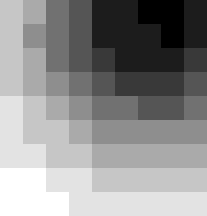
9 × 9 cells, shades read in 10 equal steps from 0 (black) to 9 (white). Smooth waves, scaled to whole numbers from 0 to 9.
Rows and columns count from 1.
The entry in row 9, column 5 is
8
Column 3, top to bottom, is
4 4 4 5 6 7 7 8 9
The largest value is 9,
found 5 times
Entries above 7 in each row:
0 0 0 0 1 1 2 4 9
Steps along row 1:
down down down down same down same up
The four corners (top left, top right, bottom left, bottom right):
7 1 9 8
